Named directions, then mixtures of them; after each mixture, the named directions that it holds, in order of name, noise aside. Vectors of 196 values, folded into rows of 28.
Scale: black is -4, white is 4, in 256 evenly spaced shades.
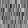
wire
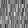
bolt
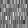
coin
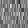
wire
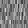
bolt, coin, wire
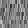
bolt, wire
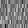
bolt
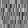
wire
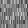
coin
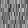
bolt, coin, wire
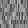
bolt, coin, wire
